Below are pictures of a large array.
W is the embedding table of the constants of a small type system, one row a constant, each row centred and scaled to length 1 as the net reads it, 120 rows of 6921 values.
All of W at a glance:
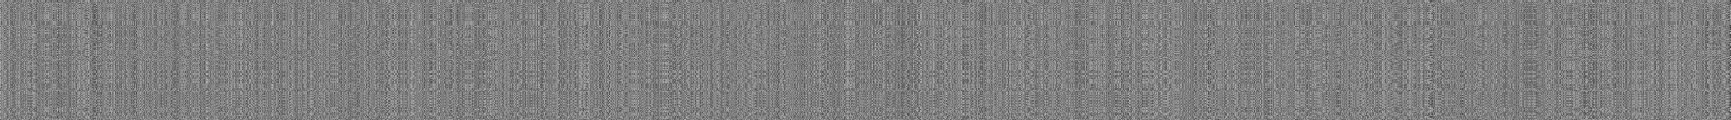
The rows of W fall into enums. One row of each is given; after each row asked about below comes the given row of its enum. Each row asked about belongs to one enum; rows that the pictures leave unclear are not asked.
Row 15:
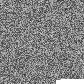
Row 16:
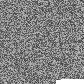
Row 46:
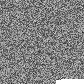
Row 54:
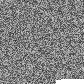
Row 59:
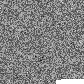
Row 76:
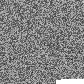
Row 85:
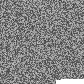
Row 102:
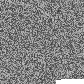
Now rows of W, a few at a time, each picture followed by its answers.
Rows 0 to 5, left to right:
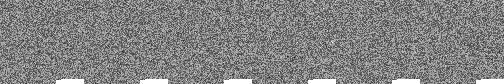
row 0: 46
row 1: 46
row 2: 54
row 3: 59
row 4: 16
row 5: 76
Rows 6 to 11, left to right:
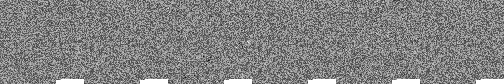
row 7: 85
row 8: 59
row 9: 85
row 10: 15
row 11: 85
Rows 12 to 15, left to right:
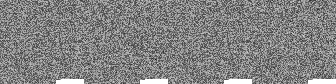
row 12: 16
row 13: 76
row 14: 16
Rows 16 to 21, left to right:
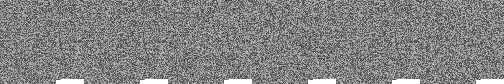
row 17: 16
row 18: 15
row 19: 76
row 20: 16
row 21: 85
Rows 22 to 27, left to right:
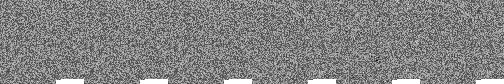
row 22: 85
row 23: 85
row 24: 85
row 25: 102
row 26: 59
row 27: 102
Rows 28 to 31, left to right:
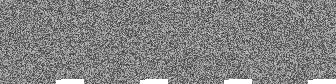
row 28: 54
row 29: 46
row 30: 15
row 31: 102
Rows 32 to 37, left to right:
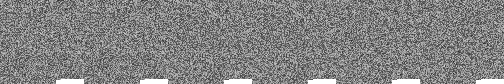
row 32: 15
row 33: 15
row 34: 102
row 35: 102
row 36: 54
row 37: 46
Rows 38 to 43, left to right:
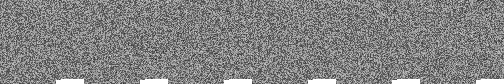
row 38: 85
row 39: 76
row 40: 54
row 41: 85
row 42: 102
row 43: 15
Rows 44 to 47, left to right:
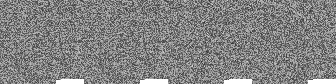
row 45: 16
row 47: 102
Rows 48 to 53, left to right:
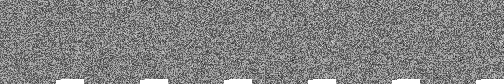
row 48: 16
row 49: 15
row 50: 46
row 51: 59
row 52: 46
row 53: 59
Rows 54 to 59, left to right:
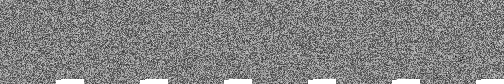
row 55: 46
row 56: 15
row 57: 76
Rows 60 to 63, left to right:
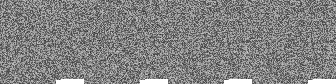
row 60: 85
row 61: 54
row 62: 16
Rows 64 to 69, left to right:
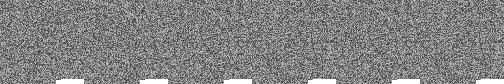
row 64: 46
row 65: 102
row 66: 54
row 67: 16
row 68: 54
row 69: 16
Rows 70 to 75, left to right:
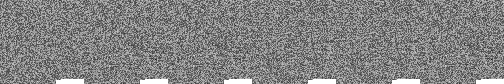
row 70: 85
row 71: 76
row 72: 76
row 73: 16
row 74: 16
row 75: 76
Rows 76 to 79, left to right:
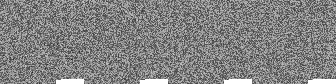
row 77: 102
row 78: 85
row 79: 16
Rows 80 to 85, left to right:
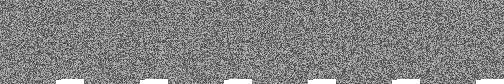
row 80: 46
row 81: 16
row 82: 16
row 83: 54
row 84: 85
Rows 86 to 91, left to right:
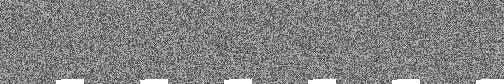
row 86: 102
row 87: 85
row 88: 76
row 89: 76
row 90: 59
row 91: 16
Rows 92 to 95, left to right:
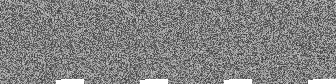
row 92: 102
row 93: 102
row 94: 54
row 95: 76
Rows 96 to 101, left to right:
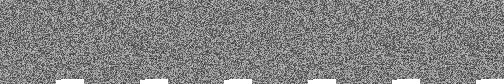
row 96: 54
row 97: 76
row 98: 46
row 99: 54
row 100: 76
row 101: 76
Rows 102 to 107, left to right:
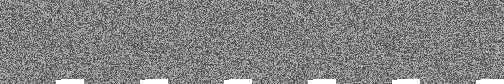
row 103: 76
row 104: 46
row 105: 102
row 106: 76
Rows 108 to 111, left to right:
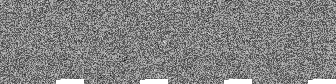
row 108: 15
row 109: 59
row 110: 15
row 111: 16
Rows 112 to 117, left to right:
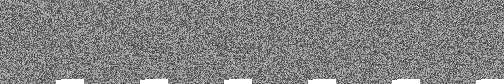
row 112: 102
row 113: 76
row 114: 76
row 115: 85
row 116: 46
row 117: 46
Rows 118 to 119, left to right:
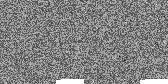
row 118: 16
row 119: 59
